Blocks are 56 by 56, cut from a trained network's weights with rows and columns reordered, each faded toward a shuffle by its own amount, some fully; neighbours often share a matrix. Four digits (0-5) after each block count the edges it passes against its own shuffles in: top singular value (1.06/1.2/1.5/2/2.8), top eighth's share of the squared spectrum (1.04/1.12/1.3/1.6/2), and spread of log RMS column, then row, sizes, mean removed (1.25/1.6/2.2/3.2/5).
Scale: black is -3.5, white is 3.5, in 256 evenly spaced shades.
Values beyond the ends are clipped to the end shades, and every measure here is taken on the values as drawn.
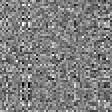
4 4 3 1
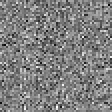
3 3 1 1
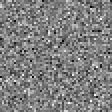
0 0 0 0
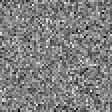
1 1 0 0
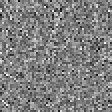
3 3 1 1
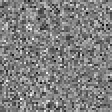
2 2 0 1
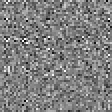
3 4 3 2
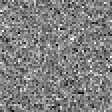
0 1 0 0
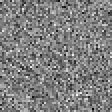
0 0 0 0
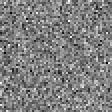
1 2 0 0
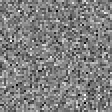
1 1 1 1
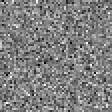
0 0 0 0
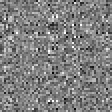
3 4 3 2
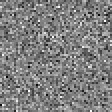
1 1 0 0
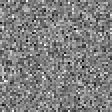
0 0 0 0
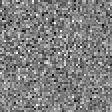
0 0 0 0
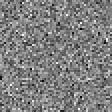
1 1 0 0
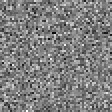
2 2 1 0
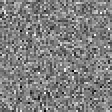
2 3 1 1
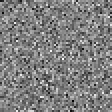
1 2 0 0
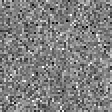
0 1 0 0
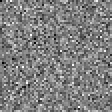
1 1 0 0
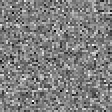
2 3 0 0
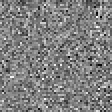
2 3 2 1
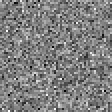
1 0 0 0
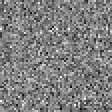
2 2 0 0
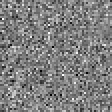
2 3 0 1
